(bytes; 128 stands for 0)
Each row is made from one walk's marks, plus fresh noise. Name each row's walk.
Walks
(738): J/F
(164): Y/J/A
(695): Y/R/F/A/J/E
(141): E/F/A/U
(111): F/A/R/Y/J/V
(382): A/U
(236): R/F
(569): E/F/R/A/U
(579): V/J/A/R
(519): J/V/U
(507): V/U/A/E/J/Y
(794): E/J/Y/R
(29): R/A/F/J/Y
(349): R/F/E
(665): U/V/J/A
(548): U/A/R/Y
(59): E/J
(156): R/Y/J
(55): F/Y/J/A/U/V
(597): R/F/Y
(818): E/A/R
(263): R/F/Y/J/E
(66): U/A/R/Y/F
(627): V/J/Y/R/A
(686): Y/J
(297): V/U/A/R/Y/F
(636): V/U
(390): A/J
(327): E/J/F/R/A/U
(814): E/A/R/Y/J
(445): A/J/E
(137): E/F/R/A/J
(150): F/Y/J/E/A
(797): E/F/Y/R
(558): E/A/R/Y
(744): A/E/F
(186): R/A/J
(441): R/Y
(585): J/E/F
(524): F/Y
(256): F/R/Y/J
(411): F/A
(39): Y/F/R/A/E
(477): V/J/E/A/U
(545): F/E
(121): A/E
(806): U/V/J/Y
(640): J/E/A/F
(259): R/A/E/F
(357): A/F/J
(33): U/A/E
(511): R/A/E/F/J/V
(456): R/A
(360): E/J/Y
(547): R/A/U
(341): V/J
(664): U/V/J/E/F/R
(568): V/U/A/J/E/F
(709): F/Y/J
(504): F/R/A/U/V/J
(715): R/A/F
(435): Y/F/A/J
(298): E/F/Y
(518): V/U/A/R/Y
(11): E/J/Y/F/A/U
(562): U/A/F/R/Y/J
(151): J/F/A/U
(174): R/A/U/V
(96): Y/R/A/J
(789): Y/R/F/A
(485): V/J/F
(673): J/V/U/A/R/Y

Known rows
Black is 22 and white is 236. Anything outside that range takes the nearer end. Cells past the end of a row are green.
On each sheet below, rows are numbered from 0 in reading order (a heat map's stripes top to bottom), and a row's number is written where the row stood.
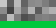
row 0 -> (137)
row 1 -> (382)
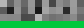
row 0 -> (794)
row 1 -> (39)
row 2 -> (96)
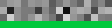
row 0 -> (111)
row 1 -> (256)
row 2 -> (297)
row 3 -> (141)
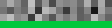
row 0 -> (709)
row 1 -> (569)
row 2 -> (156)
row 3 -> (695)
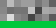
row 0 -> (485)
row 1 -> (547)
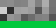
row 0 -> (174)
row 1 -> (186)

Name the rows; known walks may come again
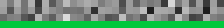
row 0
(186)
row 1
(259)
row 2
(485)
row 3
(477)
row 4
(744)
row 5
(66)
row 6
(327)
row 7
(39)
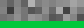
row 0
(441)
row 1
(59)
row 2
(579)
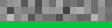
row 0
(435)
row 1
(121)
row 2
(33)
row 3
(236)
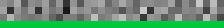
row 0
(29)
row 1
(96)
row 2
(558)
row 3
(357)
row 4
(709)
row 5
(174)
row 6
(545)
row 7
(137)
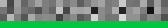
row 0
(349)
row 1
(686)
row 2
(547)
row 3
(111)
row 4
(55)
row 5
(814)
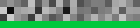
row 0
(297)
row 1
(569)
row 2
(695)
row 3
(524)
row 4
(151)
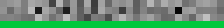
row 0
(390)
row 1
(562)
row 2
(263)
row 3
(818)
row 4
(256)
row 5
(341)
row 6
(507)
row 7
(738)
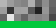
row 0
(568)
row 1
(794)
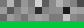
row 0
(636)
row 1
(806)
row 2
(11)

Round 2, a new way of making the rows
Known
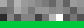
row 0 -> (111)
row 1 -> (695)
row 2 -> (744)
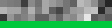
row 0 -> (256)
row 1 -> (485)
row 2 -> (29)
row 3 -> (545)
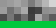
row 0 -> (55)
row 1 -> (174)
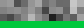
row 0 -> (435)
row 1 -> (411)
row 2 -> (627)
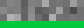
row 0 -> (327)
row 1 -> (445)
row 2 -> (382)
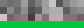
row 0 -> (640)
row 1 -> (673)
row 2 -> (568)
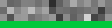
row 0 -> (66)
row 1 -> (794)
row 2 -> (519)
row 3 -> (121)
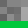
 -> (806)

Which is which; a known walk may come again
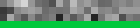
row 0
(174)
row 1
(11)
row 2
(111)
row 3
(39)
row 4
(789)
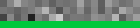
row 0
(519)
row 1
(156)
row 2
(640)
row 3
(151)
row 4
(738)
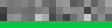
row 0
(547)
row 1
(137)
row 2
(435)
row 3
(259)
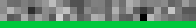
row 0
(263)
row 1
(456)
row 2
(797)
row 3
(327)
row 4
(485)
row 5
(186)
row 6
(636)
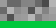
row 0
(66)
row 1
(597)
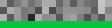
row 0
(236)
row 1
(579)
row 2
(562)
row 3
(627)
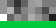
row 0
(298)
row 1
(411)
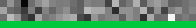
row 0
(59)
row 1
(390)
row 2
(569)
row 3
(256)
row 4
(715)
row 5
(341)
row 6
(585)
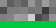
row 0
(558)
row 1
(121)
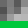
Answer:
(548)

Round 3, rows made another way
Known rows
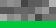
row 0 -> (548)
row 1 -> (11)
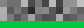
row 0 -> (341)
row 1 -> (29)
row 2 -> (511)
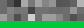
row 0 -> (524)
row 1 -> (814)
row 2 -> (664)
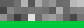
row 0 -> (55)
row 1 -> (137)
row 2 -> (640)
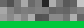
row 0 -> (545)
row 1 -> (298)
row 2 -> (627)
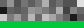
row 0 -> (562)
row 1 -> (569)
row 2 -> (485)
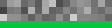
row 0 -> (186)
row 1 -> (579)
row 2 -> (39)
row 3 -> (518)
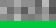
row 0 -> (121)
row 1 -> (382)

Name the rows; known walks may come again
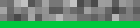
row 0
(640)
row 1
(141)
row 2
(174)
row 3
(151)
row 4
(715)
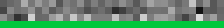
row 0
(55)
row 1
(59)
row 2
(349)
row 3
(236)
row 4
(66)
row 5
(814)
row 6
(585)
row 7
(562)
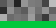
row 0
(597)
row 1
(360)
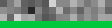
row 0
(569)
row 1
(111)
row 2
(121)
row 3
(818)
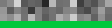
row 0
(33)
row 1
(709)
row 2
(547)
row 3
(164)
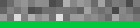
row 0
(39)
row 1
(548)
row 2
(137)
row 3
(518)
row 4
(441)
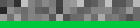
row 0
(263)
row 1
(297)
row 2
(511)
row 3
(695)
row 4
(664)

